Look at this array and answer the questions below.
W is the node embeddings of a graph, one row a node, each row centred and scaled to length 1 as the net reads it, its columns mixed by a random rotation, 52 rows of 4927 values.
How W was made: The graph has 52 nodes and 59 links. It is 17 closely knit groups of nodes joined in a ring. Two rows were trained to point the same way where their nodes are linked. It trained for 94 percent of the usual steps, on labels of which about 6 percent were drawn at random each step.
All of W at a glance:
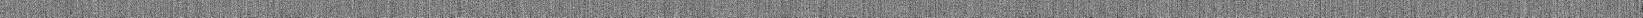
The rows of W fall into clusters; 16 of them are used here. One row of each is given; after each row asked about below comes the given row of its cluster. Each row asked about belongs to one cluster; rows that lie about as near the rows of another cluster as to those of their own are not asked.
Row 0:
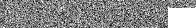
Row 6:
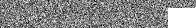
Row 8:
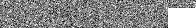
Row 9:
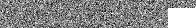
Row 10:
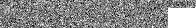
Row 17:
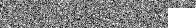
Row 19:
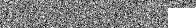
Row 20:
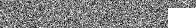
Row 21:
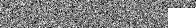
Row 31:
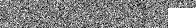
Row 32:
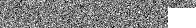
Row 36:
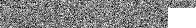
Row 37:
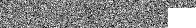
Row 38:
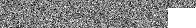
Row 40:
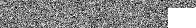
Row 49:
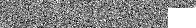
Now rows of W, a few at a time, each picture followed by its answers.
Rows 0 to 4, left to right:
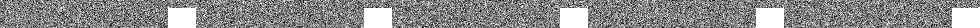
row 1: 21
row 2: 37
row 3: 49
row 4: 40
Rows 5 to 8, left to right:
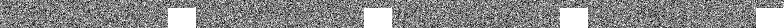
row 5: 9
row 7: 19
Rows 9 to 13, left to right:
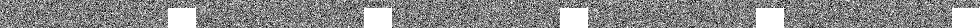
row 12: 21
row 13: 36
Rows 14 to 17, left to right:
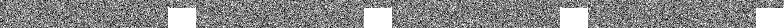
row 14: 0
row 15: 37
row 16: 0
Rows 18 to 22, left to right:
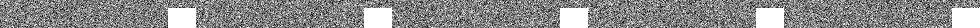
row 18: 8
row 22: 31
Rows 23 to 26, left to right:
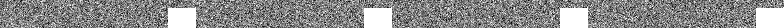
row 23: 32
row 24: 8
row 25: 10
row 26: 31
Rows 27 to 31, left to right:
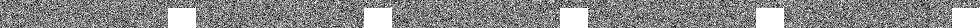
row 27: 38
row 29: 10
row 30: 36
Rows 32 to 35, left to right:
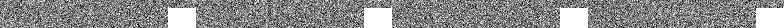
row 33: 17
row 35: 20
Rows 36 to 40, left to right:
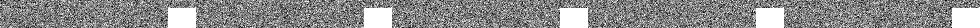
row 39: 6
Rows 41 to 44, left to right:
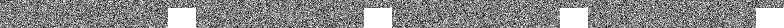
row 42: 49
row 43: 6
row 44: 38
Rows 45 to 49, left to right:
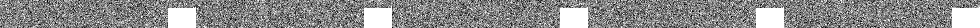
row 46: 17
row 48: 9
